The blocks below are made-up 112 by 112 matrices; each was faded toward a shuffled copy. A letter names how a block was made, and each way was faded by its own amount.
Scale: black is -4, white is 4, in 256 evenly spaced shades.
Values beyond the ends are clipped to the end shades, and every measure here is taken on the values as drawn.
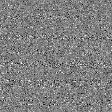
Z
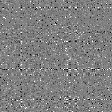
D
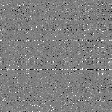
D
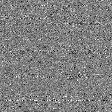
Z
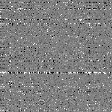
D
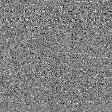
Z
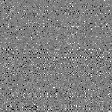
D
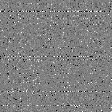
D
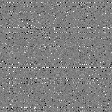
D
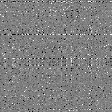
D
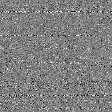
Z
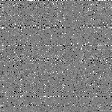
D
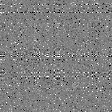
D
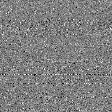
Z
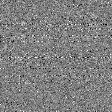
Z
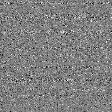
Z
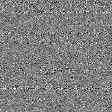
Z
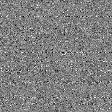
Z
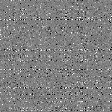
D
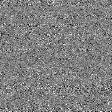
Z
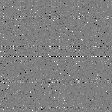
D
